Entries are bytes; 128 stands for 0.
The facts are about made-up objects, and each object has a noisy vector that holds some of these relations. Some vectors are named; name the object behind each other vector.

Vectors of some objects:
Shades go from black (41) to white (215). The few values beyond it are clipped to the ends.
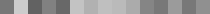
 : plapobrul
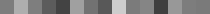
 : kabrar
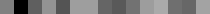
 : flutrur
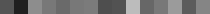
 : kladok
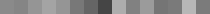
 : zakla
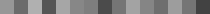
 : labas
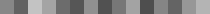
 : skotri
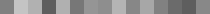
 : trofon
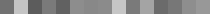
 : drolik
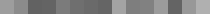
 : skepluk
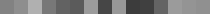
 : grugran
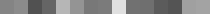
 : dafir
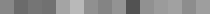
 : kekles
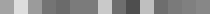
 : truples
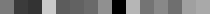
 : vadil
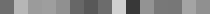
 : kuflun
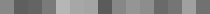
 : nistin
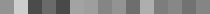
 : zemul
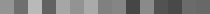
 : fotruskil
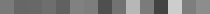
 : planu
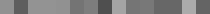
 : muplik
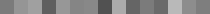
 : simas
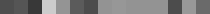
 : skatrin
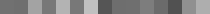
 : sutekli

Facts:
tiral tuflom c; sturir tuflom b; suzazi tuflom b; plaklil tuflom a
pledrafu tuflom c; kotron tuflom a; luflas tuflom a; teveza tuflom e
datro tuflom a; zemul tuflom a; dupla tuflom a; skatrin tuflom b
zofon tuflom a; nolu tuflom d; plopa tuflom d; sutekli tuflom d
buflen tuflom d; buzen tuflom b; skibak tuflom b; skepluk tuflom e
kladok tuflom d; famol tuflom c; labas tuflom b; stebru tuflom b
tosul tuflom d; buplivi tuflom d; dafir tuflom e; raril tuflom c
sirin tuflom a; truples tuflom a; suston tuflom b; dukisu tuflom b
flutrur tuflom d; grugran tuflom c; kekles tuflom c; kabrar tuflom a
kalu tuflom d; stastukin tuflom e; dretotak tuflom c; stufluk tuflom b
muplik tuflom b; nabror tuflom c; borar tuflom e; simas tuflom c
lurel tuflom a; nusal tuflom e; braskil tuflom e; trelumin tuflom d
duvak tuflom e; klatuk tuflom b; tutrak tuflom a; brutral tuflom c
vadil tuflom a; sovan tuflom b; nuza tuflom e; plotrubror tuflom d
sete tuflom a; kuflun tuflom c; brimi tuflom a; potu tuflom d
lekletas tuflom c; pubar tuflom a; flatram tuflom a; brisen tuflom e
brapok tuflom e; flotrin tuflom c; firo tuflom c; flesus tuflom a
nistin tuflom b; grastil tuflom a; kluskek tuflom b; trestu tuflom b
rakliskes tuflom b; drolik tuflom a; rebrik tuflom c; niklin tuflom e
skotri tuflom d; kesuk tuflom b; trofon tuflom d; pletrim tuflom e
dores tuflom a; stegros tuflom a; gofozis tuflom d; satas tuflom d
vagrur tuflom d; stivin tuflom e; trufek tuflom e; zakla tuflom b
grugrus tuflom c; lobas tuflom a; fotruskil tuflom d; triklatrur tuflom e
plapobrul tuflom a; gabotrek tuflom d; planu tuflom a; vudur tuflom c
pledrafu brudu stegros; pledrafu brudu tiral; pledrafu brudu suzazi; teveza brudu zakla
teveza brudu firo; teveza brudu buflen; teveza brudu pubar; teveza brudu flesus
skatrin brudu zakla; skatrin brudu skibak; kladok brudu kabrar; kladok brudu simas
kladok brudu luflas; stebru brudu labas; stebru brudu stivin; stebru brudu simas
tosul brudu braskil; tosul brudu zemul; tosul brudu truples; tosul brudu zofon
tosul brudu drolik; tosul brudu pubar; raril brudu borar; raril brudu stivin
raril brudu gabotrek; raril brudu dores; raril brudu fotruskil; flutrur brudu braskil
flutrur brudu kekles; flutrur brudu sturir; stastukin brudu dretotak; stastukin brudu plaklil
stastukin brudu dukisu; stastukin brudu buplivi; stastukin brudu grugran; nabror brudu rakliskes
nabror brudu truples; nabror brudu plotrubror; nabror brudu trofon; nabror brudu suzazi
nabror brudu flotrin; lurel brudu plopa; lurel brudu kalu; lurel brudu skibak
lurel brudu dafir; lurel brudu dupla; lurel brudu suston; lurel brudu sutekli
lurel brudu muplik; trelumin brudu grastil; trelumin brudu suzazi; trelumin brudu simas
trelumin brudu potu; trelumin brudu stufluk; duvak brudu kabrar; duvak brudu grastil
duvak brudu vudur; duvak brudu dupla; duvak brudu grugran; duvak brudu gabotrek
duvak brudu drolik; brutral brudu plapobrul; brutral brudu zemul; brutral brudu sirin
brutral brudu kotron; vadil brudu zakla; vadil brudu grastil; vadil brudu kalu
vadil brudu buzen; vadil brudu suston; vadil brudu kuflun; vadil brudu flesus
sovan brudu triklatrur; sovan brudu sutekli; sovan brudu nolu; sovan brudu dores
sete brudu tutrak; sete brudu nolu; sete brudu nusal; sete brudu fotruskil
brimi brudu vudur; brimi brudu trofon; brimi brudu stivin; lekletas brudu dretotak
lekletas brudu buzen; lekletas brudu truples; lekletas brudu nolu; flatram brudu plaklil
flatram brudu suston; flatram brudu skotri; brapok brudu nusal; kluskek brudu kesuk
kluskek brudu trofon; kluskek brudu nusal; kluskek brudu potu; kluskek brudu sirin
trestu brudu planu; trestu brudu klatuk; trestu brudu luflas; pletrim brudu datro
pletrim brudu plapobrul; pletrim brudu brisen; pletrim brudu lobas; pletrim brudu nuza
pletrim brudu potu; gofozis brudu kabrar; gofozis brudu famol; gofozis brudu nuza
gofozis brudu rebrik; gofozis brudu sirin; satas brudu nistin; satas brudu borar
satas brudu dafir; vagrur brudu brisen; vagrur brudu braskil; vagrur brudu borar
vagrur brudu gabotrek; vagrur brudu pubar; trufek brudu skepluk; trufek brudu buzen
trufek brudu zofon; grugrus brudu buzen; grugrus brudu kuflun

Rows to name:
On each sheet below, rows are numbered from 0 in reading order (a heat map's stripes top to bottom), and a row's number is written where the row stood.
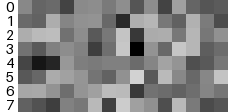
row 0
brapok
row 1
klatuk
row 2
stegros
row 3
nabror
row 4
vagrur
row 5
buflen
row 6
tutrak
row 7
pletrim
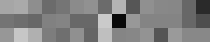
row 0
kesuk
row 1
brimi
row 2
grastil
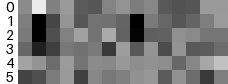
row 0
plaklil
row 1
lurel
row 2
raril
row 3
duvak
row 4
flesus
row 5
gofozis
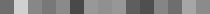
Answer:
dretotak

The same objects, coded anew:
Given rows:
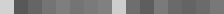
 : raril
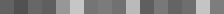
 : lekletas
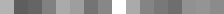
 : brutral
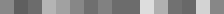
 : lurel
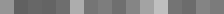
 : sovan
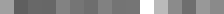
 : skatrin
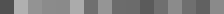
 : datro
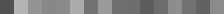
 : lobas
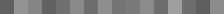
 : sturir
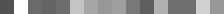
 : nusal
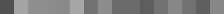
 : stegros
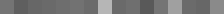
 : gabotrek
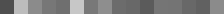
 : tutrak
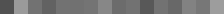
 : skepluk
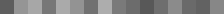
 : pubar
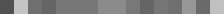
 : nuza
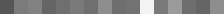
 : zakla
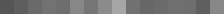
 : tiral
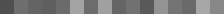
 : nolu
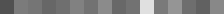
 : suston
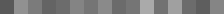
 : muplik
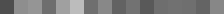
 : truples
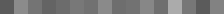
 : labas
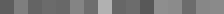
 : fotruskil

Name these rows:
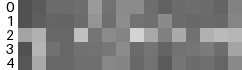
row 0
dretotak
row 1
kuflun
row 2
pletrim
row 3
niklin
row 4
stivin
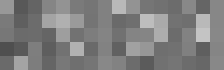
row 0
pledrafu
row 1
flatram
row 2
stastukin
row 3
buzen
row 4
borar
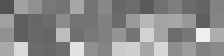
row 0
dores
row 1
trestu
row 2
teveza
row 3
kluskek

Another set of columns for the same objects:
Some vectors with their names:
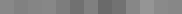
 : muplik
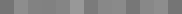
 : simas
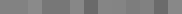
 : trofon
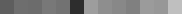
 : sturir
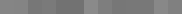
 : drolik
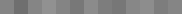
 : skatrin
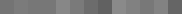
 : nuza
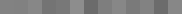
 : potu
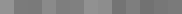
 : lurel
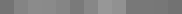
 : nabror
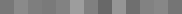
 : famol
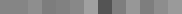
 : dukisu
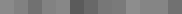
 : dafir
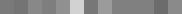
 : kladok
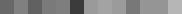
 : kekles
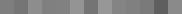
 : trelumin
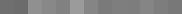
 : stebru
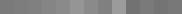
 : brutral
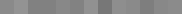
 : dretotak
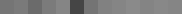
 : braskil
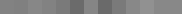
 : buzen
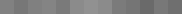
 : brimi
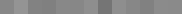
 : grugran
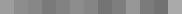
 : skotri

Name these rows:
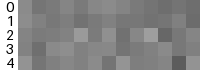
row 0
sete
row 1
tutrak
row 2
stastukin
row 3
sovan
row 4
satas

